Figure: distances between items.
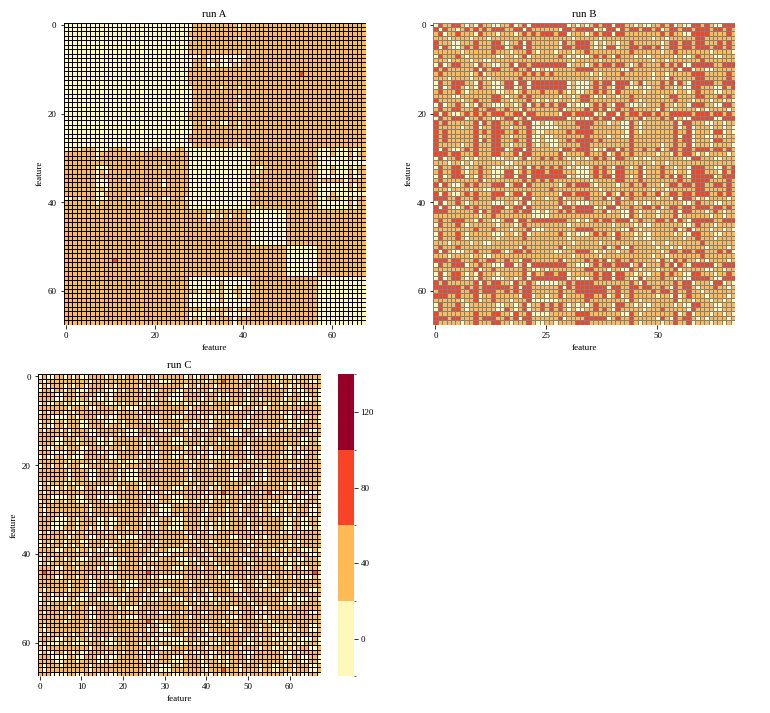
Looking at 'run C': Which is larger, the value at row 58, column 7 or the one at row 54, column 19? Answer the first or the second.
the first
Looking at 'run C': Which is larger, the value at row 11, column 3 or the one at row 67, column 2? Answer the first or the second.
the second
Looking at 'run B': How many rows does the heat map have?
68
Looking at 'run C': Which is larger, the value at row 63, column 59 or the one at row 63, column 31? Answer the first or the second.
the second
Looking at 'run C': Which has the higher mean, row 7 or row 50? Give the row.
7
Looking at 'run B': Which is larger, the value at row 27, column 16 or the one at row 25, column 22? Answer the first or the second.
the first
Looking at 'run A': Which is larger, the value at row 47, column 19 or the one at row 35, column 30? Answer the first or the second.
the first
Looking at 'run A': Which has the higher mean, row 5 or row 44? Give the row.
44
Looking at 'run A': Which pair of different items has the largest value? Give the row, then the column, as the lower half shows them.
53, 11
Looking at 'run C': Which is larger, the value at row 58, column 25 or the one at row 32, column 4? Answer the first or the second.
the first
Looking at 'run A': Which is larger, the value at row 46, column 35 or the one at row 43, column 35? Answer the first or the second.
the first
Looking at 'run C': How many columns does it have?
68
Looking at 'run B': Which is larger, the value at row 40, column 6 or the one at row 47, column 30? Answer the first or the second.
the first
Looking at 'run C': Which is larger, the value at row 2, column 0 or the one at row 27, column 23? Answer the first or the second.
the second
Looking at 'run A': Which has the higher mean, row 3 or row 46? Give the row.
46
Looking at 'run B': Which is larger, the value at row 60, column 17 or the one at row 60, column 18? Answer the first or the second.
the second
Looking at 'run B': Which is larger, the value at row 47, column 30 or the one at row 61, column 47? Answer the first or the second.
the second
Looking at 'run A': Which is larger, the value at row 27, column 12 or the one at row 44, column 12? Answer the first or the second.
the second
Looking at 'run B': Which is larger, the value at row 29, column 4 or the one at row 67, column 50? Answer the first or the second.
the first
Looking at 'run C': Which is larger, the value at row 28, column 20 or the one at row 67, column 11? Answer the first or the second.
the second
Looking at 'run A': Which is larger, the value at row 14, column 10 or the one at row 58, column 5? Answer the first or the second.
the second
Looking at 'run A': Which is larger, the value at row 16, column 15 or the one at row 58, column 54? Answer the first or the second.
the second
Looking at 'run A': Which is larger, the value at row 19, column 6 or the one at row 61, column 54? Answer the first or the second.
the second
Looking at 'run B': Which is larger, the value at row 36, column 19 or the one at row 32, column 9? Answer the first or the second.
the first
